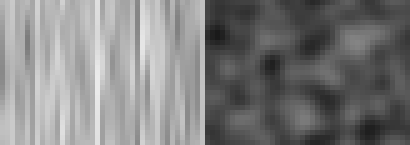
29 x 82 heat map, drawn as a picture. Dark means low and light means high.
The table splits into one row of 2 panels. Panel 1,1: high, streaked downward. Panel 1,2: low, blotchy.
